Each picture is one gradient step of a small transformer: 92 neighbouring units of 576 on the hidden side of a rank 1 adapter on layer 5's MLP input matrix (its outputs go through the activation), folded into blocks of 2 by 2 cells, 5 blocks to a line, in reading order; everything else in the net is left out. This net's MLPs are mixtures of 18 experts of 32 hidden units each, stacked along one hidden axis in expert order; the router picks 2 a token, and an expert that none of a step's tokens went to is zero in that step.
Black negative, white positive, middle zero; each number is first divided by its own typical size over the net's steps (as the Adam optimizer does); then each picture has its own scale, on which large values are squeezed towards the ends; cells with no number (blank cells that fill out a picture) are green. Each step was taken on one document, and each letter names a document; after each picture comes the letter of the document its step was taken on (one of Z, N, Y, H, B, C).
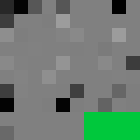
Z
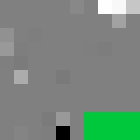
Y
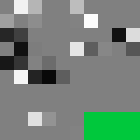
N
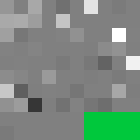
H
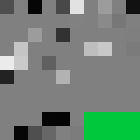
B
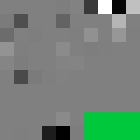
Y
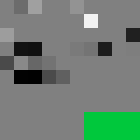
N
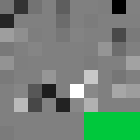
H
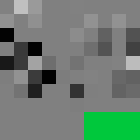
N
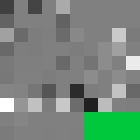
H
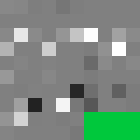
H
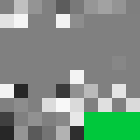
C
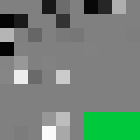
Y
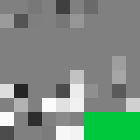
C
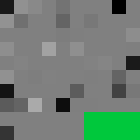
Z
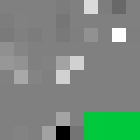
Y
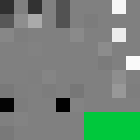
Z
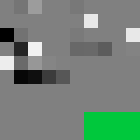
N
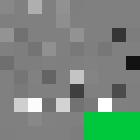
H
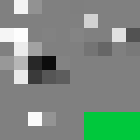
N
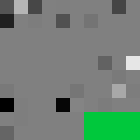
Z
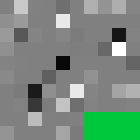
H
